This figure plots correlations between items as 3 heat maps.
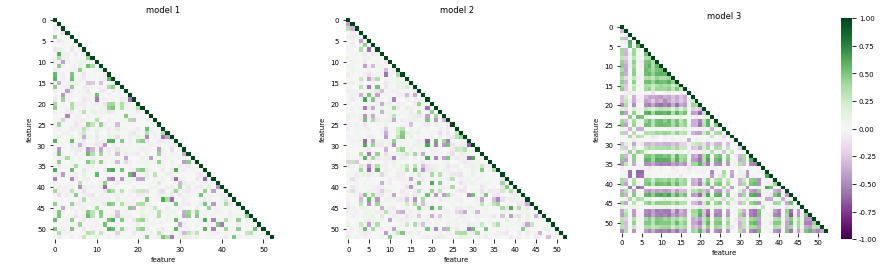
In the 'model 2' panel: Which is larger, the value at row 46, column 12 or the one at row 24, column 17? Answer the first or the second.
the second
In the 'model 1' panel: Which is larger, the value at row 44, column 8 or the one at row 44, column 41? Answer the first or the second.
the second
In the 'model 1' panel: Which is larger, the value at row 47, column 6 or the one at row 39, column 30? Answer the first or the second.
the first
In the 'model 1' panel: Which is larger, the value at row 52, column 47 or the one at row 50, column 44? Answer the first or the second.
the second
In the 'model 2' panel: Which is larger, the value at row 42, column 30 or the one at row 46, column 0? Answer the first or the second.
the first
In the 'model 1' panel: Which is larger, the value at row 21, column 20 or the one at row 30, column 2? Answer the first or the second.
the first
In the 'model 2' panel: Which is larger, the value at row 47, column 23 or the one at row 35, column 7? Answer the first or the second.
the second
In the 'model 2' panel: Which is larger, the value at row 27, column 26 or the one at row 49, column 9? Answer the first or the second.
the first
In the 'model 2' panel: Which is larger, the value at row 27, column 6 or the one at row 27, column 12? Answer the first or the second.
the second
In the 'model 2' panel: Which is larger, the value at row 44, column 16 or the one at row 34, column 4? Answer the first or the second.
the first
